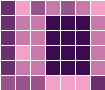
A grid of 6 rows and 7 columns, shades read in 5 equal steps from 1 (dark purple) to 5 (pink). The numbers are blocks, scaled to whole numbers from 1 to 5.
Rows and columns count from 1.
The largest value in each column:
3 5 4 5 5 5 5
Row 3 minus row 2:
0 0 0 0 0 0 0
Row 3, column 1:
2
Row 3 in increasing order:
1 1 1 2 4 4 4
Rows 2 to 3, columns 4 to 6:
1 1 1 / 1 1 1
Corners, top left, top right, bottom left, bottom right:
2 5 3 2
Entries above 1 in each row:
7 4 4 4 4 7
